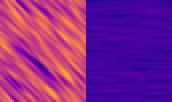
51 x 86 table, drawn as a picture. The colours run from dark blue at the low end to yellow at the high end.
It is made of 1 by 2 panels. Panel 1,1: middling, slanting down to the right, strong in contrast. Panel 1,2: very low, streaked across, faint in contrast.
